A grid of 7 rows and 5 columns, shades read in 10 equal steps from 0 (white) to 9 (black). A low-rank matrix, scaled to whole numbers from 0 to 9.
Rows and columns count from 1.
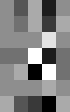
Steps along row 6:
same same down up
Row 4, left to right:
5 5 0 8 5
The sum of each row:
25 22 17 23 21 19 28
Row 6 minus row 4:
-1 -1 4 -5 -1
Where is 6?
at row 1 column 2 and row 7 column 2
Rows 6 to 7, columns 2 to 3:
4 4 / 6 7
